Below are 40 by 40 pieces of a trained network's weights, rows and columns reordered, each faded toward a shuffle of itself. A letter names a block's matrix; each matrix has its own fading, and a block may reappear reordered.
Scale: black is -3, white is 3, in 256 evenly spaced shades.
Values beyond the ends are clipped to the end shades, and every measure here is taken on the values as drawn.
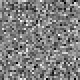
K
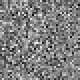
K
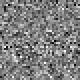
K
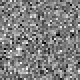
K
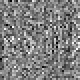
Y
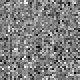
Y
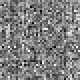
Y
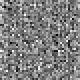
Y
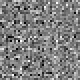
Y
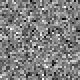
K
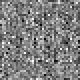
Y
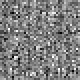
Y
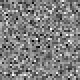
K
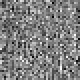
Y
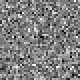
K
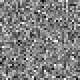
K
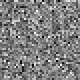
K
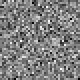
K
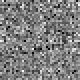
Y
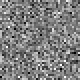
K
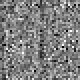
Y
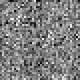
Y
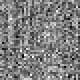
Y
